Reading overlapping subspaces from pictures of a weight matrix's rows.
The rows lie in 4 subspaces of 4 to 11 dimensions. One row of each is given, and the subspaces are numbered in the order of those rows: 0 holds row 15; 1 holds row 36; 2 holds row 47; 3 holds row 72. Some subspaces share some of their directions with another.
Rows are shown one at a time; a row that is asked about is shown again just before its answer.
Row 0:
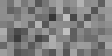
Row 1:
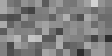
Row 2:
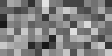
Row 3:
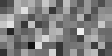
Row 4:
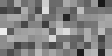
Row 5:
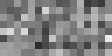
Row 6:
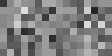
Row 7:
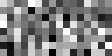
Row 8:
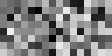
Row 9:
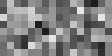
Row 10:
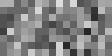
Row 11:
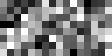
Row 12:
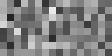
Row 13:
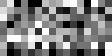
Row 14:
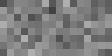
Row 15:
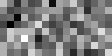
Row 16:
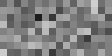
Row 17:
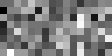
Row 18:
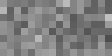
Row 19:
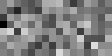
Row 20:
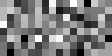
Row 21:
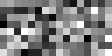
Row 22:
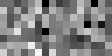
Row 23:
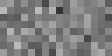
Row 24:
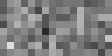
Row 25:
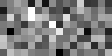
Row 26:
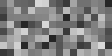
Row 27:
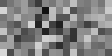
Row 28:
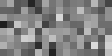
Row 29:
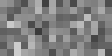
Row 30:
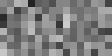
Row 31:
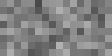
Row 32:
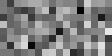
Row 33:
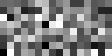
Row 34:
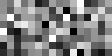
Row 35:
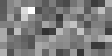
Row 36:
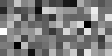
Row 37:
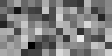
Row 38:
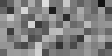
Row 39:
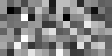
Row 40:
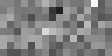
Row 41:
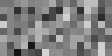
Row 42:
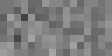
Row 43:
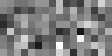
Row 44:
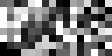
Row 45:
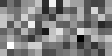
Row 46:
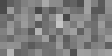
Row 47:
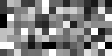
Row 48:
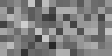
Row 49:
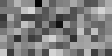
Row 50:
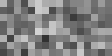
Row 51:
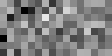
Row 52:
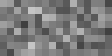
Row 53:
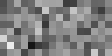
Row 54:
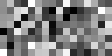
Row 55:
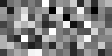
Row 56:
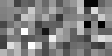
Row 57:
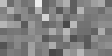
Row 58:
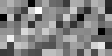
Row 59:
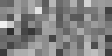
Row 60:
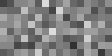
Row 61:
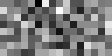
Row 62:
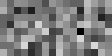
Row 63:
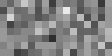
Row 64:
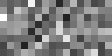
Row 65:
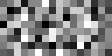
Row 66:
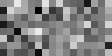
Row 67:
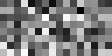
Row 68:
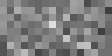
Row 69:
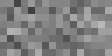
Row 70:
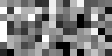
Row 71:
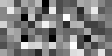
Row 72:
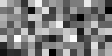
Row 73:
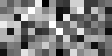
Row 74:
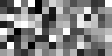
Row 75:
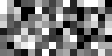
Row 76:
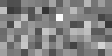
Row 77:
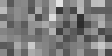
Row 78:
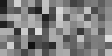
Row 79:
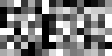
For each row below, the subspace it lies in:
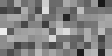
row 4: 1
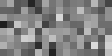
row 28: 0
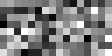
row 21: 1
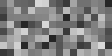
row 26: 2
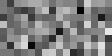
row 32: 0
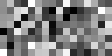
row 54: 3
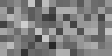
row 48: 3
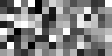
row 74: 2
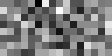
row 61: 3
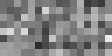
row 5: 1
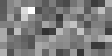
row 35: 3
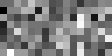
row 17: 3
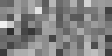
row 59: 0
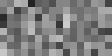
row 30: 3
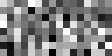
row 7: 3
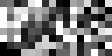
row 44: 3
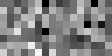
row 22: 1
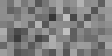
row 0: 2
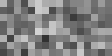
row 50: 3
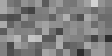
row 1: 0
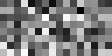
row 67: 3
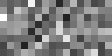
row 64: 3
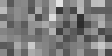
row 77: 3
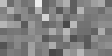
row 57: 3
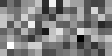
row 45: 1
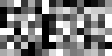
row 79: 1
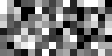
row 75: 3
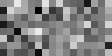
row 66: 1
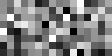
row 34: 2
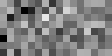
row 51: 3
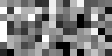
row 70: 3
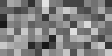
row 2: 2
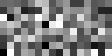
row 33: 3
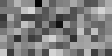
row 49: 3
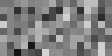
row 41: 0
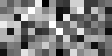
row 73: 3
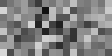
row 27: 3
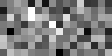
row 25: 3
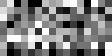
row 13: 0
